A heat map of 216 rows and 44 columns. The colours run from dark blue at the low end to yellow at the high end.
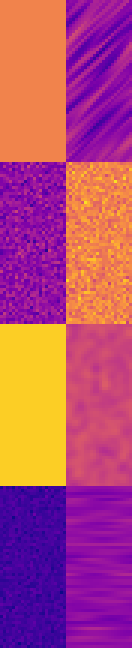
It is made of 4 by 2 panels. Panel 1,1: high, flat. Panel 1,2: low, slanting up to the right. Panel 2,1: low, fine-grained. Panel 2,2: high, fine-grained. Panel 3,1: very high, flat. Panel 3,2: middling, blotchy, faint in contrast. Panel 4,1: very low, fine-grained, faint in contrast. Panel 4,2: low, streaked across, faint in contrast.
